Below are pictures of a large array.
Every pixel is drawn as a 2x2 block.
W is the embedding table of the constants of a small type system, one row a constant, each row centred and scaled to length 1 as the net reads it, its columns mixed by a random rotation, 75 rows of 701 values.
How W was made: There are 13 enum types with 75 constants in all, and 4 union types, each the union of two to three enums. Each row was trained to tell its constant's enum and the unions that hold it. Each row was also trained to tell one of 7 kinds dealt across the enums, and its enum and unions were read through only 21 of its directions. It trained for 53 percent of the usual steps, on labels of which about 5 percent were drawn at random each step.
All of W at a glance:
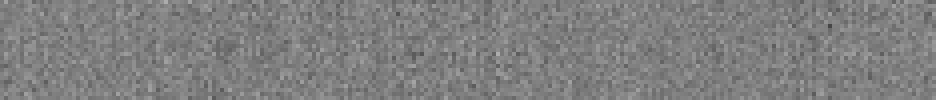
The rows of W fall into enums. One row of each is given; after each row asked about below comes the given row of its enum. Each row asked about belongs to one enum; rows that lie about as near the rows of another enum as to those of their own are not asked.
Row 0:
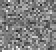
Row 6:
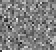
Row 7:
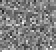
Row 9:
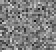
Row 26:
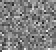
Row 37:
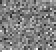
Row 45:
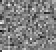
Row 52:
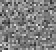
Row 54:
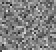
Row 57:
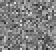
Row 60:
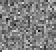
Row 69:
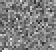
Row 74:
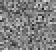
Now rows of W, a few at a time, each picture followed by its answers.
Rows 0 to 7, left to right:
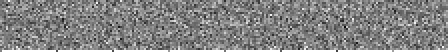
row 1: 6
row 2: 0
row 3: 26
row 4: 7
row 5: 57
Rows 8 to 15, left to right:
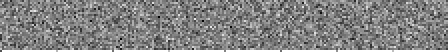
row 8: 0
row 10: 6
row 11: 9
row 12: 7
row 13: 69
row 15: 74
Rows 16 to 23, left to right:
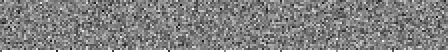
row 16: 6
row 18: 45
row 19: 0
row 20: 69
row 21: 37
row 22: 45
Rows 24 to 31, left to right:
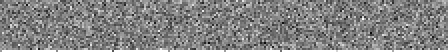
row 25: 7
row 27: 37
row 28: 7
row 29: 6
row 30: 74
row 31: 45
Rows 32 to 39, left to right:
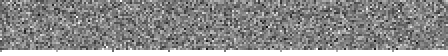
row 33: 7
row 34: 0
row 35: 69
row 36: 69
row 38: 57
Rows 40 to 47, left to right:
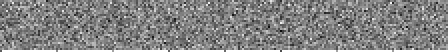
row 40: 37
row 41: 54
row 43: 6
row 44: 0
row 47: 57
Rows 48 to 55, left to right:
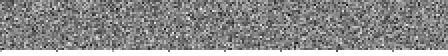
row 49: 52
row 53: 0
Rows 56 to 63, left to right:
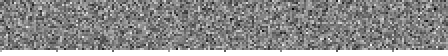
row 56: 74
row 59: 57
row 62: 7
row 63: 9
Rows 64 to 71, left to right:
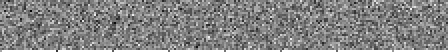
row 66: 6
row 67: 52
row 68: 57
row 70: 9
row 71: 37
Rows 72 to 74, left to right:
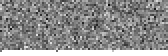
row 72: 57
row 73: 69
